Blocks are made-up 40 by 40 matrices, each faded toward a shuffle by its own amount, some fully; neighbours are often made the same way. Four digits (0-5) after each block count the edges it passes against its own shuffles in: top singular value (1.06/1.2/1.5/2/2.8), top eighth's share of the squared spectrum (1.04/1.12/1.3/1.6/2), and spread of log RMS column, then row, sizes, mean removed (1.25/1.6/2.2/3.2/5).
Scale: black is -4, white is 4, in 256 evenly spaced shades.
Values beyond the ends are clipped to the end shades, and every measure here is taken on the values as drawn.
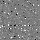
2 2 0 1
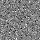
0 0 0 0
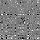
4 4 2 2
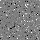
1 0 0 0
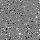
1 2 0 1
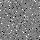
0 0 0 0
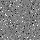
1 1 0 0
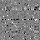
4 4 1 2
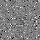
3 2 1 1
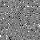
3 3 0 1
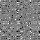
4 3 2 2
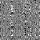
3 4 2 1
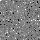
1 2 1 0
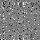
3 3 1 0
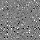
3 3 1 1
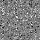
0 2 2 0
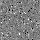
0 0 0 0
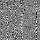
2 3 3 0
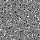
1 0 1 0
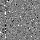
2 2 1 0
